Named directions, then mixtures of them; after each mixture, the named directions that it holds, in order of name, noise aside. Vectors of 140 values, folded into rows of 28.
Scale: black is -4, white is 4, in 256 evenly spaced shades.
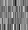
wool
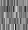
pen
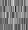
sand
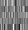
sand, wool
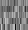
pen, wool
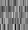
pen, wool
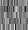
pen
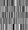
sand, wool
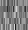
pen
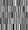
wool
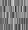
sand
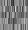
sand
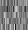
pen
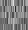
sand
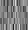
pen, wool
